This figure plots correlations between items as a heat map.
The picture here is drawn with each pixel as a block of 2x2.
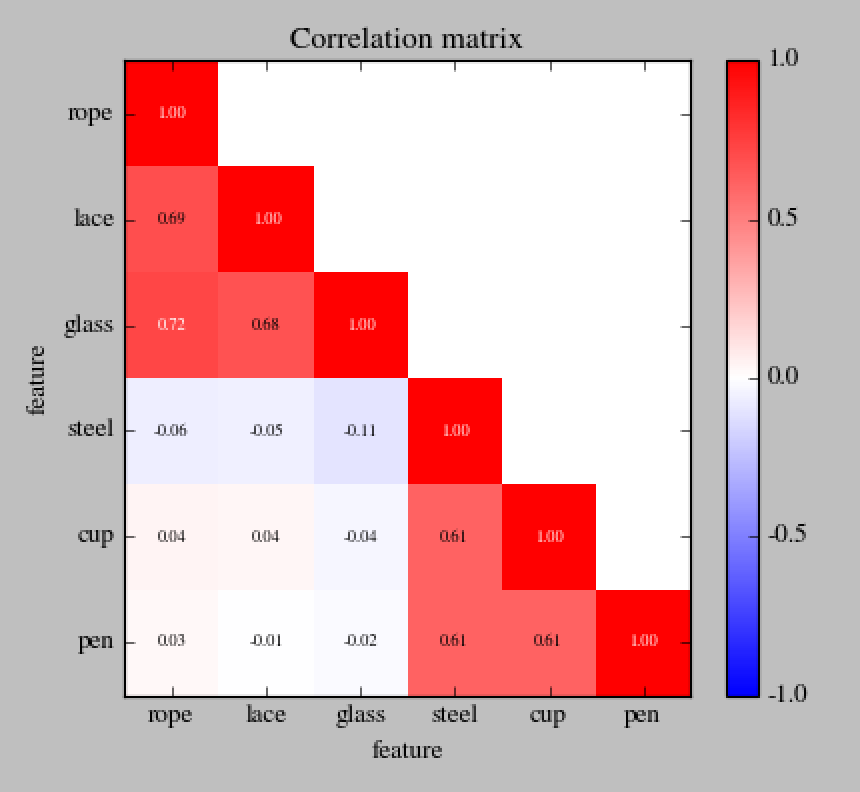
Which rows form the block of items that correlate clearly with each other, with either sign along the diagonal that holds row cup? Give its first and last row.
steel to pen
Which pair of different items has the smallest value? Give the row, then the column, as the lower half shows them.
steel, glass
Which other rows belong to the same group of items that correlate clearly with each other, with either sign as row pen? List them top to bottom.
steel, cup
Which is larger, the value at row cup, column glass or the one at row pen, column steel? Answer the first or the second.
the second
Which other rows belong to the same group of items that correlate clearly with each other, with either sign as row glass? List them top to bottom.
rope, lace
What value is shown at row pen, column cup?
0.61
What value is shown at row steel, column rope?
-0.06
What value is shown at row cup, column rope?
0.04
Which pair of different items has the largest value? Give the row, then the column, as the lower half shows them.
glass, rope
